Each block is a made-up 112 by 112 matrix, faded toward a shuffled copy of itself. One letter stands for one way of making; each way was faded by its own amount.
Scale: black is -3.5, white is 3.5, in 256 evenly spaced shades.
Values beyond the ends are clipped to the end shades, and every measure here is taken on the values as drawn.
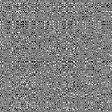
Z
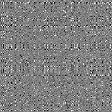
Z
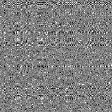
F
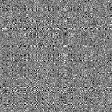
F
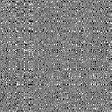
Z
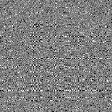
F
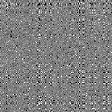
Z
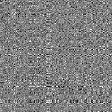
F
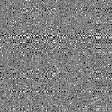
F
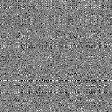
F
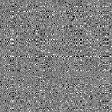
F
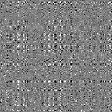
Z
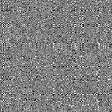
F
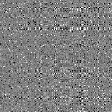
Z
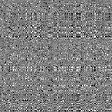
F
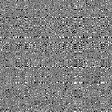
F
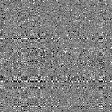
F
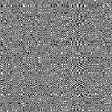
Z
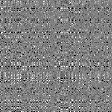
Z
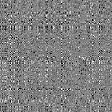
Z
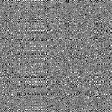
F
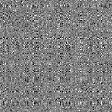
F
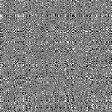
Z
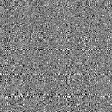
F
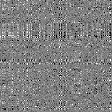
Z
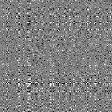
Z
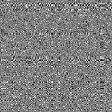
F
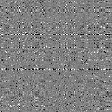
Z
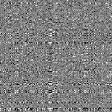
F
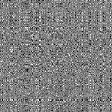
F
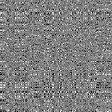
F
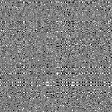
F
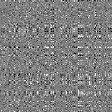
Z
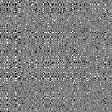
Z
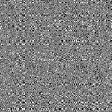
F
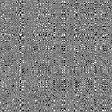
Z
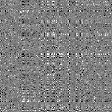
Z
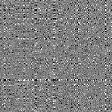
Z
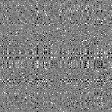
Z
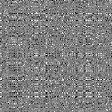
F
